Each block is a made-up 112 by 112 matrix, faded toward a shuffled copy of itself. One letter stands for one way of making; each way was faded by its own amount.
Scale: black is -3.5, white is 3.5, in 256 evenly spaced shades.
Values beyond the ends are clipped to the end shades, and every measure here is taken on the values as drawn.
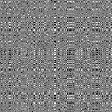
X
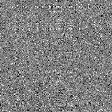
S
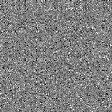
S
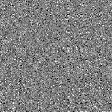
S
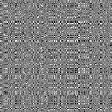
X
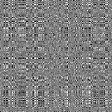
X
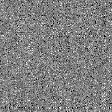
S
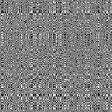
X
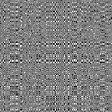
X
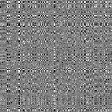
X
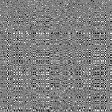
X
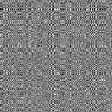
X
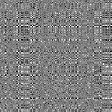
X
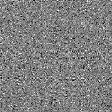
S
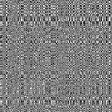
X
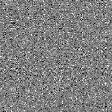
S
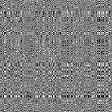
X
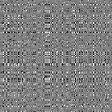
X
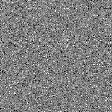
S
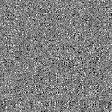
S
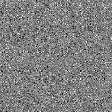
S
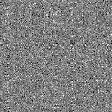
S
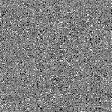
S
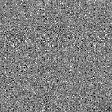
S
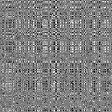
X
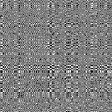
X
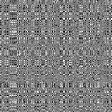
X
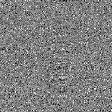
S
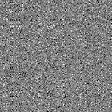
S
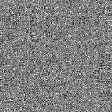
S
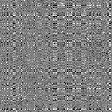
X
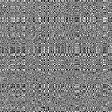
X
